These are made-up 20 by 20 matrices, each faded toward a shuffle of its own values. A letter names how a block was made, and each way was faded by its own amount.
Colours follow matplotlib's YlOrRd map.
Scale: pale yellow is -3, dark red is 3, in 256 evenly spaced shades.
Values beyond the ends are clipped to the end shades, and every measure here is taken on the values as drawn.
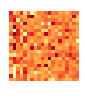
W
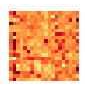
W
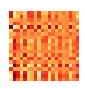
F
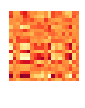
F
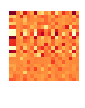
F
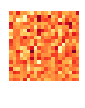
W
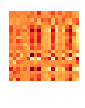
F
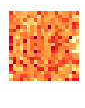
W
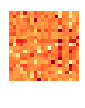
W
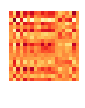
F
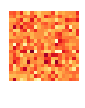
W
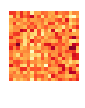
W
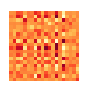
F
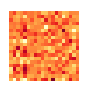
W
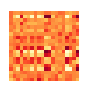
F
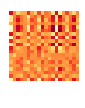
F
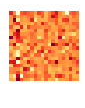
W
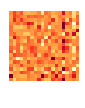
W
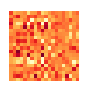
W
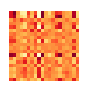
F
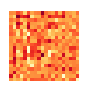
W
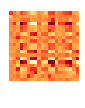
F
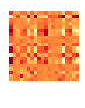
F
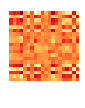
F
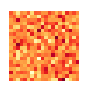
W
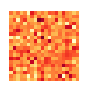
W
